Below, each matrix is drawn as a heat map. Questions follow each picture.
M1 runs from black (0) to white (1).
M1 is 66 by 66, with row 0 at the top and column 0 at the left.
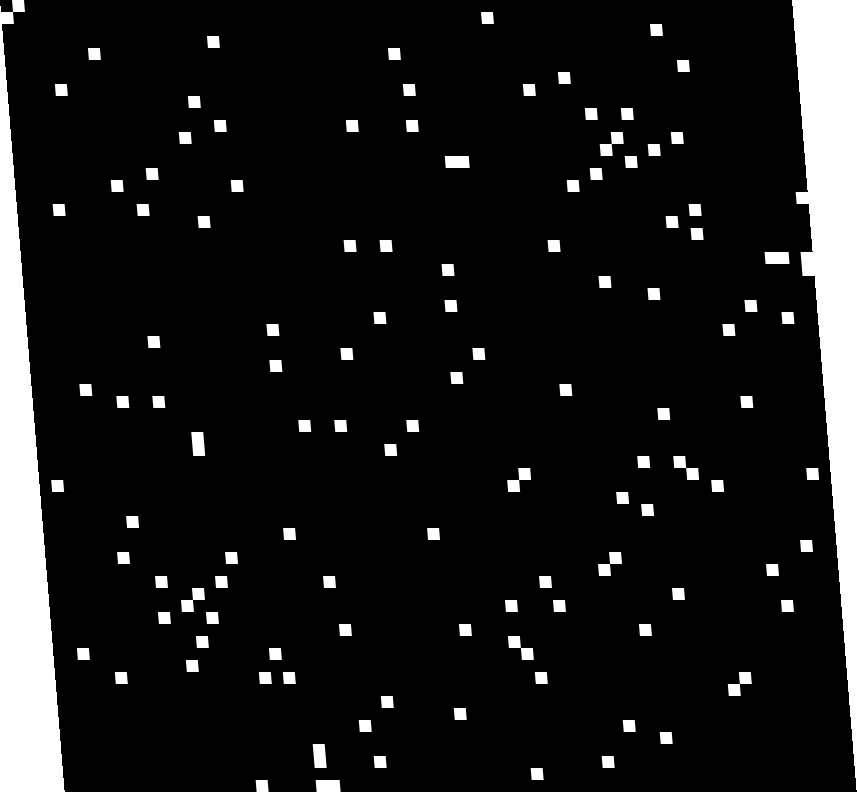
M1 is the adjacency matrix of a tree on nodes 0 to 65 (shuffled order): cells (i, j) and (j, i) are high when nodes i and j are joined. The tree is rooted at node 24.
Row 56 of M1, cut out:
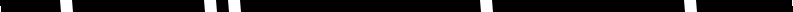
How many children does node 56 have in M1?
4
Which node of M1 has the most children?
56
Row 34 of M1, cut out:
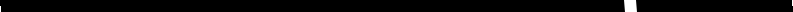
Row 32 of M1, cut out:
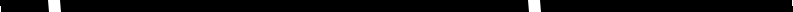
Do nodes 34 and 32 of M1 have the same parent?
no
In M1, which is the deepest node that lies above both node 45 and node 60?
63
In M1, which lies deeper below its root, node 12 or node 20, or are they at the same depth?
node 20
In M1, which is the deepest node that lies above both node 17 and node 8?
15
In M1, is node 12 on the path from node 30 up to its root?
yes
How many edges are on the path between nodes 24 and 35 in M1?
20
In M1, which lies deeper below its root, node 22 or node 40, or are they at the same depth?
node 40
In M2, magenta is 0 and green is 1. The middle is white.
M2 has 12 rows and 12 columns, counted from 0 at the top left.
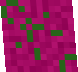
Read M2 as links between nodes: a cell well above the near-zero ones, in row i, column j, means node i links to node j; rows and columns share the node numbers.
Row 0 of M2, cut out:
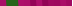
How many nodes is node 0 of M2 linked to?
2
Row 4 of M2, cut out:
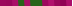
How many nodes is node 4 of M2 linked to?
3
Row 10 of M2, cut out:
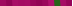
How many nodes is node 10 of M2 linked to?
1
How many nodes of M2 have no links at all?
0
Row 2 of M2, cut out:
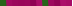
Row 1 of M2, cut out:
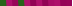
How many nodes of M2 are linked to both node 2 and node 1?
1
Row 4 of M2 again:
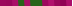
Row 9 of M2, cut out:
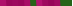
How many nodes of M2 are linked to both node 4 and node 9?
1
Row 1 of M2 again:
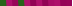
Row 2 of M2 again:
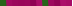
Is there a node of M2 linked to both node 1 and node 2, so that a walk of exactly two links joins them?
yes
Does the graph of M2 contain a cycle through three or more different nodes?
no
